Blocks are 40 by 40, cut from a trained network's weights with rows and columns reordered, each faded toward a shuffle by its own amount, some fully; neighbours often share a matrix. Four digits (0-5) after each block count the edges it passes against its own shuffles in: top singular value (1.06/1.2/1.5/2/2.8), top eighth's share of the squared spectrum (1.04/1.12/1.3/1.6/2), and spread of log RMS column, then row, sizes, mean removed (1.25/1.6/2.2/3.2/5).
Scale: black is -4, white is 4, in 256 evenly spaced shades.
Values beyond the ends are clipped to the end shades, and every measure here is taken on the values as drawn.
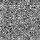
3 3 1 1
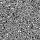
0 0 0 0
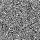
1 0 0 0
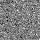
0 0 0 0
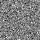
0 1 0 0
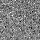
0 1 0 0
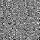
2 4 2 1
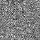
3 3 2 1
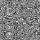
2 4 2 2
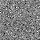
0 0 0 0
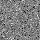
0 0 0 0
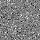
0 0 0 0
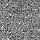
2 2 1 0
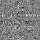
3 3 2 1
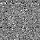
2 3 1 1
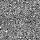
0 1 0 0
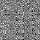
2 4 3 1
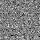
2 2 1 0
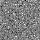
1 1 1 0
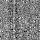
2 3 0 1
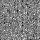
1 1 0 0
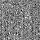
2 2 0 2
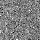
1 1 0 0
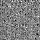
1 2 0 1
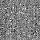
1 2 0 1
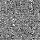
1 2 1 0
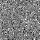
1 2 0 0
